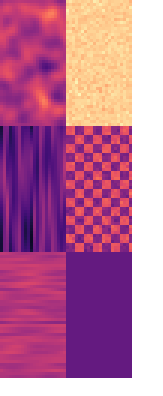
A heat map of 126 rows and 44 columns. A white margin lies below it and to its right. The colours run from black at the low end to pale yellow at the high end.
It is made of 3 by 2 panels. Panel 1,1: middling, blotchy. Panel 1,2: very high, fine-grained, faint in contrast. Panel 2,1: low, streaked downward. Panel 2,2: middling, checkered, strong in contrast. Panel 3,1: middling, streaked across, faint in contrast. Panel 3,2: low, flat.
